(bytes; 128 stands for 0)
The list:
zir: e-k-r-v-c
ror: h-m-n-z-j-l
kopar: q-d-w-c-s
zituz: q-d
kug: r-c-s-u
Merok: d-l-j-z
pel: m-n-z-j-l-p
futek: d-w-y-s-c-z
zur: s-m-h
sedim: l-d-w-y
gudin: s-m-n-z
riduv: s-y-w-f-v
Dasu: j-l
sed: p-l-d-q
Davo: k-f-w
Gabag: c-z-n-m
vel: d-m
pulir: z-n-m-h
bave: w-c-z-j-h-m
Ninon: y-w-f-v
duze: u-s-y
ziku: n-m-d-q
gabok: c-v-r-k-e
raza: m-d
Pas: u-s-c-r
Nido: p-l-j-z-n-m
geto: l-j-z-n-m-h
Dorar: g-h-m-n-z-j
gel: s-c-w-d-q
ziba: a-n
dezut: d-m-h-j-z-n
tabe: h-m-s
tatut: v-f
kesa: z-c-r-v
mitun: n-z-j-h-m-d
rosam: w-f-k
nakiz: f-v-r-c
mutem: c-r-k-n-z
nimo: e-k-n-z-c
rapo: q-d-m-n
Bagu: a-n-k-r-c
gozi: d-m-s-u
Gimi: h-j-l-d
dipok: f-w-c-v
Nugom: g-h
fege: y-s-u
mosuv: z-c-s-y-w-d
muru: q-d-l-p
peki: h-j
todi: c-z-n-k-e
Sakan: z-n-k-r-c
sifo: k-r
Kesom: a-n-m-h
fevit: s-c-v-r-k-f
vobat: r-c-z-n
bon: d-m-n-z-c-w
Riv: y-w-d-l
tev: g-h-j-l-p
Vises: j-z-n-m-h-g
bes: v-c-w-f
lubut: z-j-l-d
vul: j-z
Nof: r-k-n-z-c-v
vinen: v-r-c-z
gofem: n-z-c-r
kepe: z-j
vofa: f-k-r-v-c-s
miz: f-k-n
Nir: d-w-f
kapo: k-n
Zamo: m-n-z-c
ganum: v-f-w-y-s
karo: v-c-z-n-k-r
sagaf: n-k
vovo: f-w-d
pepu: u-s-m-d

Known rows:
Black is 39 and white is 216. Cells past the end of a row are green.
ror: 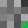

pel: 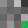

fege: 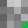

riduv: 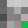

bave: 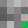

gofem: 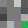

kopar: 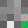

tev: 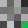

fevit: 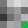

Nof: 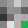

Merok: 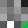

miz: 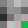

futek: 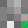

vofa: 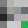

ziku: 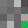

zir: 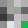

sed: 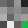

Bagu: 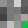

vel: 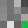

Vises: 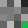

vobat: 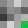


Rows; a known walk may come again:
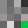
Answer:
dezut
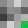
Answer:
vobat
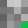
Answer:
fege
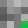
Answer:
bave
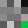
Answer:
lubut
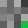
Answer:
ror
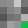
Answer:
mosuv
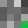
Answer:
Kesom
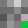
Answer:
gudin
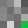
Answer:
gozi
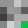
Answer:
nimo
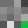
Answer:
rapo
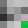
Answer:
nakiz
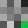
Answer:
Gimi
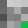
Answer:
riduv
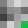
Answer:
kug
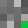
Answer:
ziku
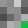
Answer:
kesa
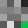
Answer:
Dasu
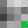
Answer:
fevit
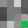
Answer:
Bagu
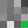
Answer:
vel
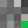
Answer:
pel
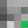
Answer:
vovo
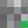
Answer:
zur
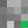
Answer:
Riv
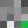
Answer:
zituz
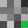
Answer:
tev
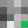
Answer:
sifo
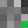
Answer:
pulir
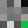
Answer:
geto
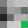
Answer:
vofa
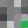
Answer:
sagaf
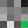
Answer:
Nido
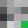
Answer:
Davo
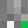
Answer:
Nir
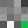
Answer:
sedim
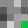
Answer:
kapo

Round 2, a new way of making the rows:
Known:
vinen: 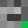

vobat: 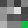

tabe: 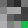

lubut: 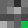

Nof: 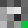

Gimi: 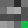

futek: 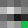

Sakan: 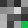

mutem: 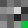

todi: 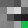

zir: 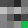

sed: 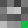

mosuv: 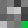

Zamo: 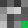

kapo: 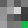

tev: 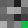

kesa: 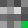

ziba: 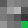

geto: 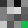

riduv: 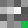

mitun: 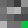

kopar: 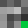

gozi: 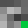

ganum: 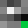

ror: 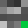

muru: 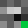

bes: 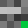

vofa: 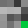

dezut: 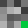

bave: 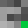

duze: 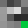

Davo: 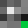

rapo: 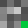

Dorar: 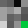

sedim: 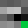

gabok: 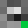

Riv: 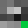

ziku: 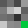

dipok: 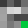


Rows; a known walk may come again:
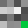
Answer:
Ninon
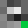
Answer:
gabok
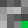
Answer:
kug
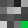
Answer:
pel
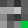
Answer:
nimo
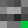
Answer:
Dasu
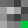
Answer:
peki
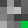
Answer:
Kesom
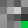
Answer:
sagaf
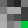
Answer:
tabe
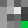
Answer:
miz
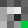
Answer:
Nof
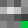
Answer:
tatut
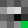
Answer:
muru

